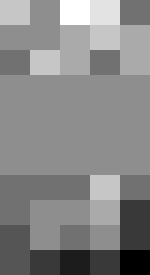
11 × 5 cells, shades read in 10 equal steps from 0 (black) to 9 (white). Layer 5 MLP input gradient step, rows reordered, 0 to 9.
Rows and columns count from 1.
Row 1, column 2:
5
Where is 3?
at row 10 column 1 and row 11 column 1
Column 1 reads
7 5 4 5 5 5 5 4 4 3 3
